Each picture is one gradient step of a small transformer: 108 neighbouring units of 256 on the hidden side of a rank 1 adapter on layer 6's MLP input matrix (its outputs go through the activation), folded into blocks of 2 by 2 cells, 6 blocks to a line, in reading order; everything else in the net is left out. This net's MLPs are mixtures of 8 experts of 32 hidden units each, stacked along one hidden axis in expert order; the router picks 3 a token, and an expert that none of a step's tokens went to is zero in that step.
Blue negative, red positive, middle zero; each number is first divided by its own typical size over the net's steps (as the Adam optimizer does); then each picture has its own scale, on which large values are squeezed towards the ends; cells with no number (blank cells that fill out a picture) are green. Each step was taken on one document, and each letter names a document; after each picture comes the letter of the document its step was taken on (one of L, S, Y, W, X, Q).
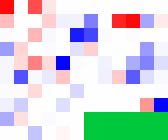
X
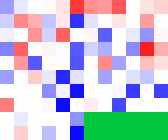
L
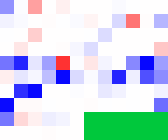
X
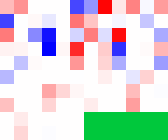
L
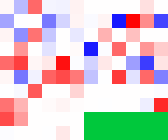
X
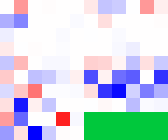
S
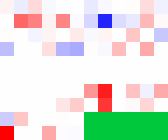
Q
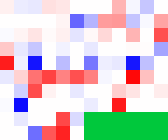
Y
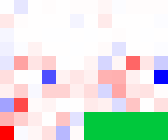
S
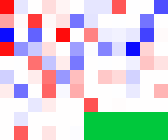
L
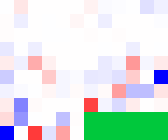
S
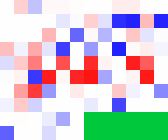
Y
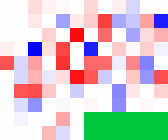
Y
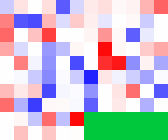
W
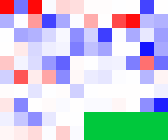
X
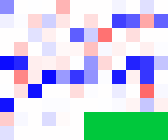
X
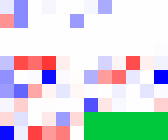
S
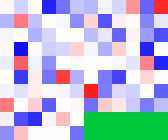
W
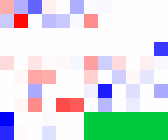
Q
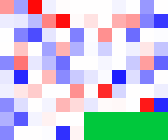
X
